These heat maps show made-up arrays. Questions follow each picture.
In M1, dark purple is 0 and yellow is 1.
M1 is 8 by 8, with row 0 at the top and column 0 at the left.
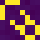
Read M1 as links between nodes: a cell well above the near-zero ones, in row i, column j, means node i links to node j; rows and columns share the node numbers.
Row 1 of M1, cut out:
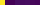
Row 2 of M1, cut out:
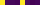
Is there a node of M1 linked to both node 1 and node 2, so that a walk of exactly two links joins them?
yes
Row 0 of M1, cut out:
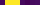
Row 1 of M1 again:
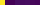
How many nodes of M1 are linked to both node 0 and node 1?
0
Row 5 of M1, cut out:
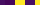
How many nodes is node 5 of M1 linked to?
3
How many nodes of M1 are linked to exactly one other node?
1
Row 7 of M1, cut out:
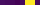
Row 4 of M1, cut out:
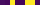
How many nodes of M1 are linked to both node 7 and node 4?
2
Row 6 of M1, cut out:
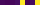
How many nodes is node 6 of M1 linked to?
2
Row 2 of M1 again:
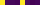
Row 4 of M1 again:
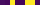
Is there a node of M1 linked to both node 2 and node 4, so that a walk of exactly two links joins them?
no
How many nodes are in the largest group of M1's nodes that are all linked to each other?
2
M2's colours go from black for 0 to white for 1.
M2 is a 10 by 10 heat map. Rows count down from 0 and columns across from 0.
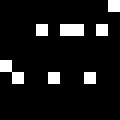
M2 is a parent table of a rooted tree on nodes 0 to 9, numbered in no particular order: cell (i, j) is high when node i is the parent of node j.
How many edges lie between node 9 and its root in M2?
3
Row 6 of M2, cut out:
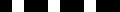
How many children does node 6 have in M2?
3
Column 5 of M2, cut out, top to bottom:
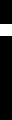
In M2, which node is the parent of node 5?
2
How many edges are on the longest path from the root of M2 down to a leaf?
3
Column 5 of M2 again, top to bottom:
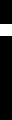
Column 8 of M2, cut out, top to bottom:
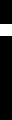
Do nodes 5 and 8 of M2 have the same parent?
yes
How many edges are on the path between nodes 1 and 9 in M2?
5
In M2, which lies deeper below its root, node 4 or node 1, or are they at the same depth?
the same depth
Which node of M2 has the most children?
2
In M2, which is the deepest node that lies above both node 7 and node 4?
6
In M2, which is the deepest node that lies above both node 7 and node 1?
6
